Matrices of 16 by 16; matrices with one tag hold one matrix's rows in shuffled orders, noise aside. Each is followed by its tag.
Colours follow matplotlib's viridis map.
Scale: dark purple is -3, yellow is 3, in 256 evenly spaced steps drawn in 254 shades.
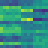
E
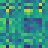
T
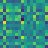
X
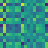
X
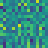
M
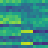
E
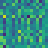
M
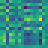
T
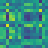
T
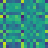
X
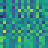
M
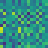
M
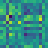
T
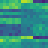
E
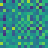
M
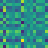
X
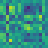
T
